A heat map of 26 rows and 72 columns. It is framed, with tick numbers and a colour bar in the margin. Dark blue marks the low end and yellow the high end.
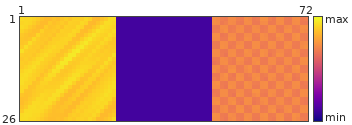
It is made of 1 by 3 panels. Panel 1,1: very high, slanting up to the right, faint in contrast. Panel 1,2: very low, flat. Panel 1,3: high, checkered, faint in contrast.
